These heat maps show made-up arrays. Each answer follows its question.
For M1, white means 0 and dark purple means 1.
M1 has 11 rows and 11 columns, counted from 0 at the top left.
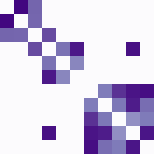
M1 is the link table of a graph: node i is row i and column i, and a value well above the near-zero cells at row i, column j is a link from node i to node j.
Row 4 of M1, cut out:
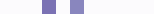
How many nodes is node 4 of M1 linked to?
2
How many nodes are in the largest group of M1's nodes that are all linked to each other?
5
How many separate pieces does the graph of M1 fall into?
1
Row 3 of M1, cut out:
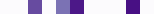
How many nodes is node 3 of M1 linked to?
4
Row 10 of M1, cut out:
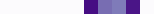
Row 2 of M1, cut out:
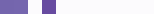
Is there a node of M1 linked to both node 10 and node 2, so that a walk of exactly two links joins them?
no
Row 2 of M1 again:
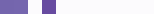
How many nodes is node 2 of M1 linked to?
3
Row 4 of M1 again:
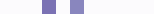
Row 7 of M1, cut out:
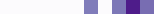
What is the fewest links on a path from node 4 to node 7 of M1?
3
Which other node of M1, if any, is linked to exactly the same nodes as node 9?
none
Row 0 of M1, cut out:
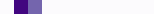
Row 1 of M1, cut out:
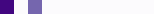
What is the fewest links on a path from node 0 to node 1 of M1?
1
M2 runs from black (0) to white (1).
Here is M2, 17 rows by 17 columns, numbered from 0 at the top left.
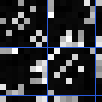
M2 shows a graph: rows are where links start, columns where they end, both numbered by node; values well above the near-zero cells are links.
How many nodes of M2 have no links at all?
0
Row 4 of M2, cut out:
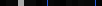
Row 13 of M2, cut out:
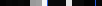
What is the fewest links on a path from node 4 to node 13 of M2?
5
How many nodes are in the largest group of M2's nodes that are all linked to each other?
5
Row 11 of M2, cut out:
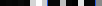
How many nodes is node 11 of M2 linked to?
6
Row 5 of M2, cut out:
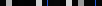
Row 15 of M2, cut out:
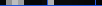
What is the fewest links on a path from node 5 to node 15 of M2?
2
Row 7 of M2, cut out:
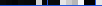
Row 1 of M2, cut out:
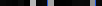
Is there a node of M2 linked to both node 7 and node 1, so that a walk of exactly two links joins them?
no
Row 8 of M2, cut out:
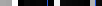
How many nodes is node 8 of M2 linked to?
5
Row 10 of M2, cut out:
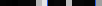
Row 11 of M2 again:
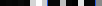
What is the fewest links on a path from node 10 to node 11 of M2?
1
